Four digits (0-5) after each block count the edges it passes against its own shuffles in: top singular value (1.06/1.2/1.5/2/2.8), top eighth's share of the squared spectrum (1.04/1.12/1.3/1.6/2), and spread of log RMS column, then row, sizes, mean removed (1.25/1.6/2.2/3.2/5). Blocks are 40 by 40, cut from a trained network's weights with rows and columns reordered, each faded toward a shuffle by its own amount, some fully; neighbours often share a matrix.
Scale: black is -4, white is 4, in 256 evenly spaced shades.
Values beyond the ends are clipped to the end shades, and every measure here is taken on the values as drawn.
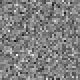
0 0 0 0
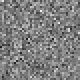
1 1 0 0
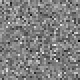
0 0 0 0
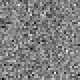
0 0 0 1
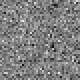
0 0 0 0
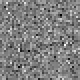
0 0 0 0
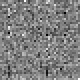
2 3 2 0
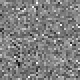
1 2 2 0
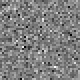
0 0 0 0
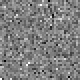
0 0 0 0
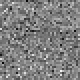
0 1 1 0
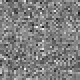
1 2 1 1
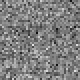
0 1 0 0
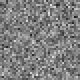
0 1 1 0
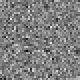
2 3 1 2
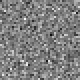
0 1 0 0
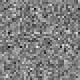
2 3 1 1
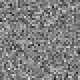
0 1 0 0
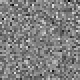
1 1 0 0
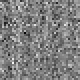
2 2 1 1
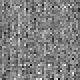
2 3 0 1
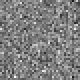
1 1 0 1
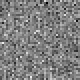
1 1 0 0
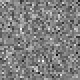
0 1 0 0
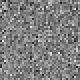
1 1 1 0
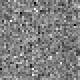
1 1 0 0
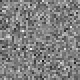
1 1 0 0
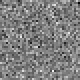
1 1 0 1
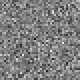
0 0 0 1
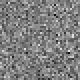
1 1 0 1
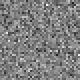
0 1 0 0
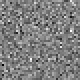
2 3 1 1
